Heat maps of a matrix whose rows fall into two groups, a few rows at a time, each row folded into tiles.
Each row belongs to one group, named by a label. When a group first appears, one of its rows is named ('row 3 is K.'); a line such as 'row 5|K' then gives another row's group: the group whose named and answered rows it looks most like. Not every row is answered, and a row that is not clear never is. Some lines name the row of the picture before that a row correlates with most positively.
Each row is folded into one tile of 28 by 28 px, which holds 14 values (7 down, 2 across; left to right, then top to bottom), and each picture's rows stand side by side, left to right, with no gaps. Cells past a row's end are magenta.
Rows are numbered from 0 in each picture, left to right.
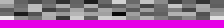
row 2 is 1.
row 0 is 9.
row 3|1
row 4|9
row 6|1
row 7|1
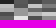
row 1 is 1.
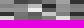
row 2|9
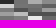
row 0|1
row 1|9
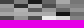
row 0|1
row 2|9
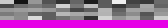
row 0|9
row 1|9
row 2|1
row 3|1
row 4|9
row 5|1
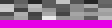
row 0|1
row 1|1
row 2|9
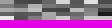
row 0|9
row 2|9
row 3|9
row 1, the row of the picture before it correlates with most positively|0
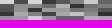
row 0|9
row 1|9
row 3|9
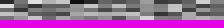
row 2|9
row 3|1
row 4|1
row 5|9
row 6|1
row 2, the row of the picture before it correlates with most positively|0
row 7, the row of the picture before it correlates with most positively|3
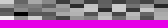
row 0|9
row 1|9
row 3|1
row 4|1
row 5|1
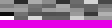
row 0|9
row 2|1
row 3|9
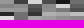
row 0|9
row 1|9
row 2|1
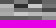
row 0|1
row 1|1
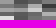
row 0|9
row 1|1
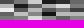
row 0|1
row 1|9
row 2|1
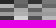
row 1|1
